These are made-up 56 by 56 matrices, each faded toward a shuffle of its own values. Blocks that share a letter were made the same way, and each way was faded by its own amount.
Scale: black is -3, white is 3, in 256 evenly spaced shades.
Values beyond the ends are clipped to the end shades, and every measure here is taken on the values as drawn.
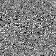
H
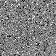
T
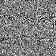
H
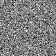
T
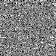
H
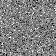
T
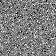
T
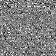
H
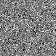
H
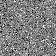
T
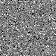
T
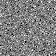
T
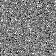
T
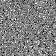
T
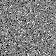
T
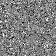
T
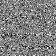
H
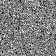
T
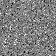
T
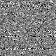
H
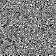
H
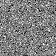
T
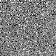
H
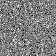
T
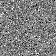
T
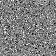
T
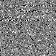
H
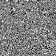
H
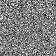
H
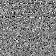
H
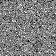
T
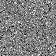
T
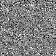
H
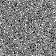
T
